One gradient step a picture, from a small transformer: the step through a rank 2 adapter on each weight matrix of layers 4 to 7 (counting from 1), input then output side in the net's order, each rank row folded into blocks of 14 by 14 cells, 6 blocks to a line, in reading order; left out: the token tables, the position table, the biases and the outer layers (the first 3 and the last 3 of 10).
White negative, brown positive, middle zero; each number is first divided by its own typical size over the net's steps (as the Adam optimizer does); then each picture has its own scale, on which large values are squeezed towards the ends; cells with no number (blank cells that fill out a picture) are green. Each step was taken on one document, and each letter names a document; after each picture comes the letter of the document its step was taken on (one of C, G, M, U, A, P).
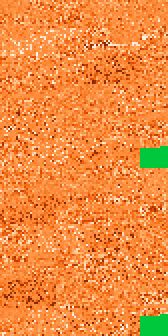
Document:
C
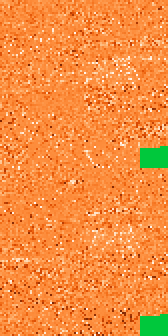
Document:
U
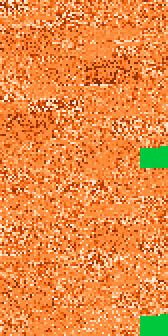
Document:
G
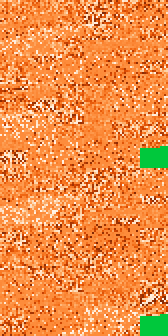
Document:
G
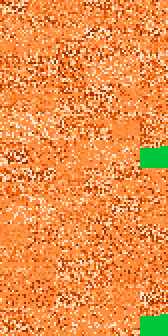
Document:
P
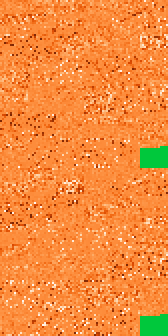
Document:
U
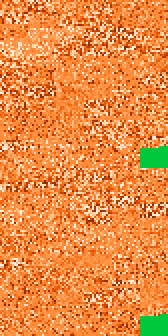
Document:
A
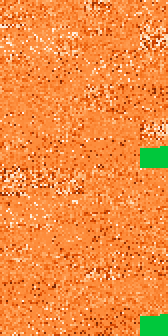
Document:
U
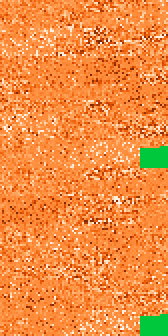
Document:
C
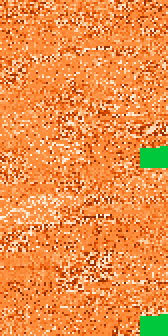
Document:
G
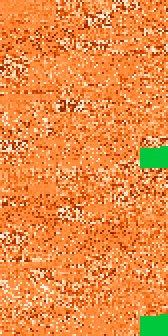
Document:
A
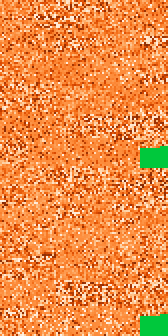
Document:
A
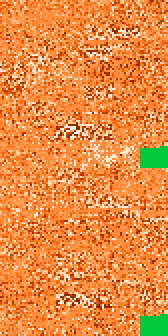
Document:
P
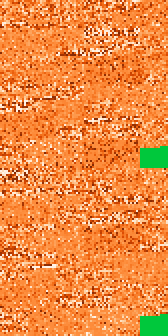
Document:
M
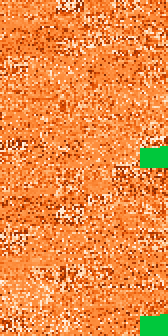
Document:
A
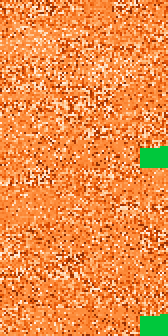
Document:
P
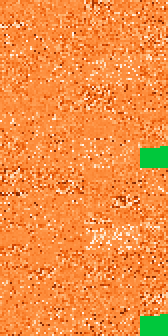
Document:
U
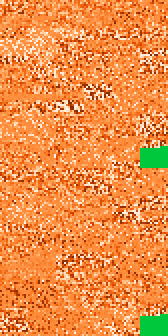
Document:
P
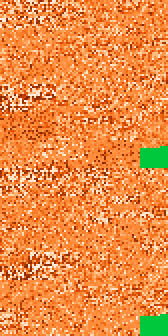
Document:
M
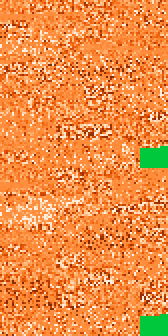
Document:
P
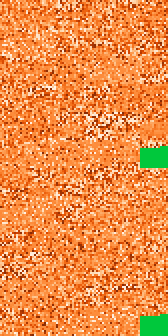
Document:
A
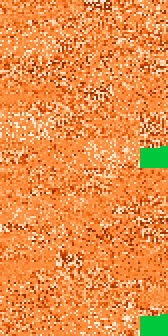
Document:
P
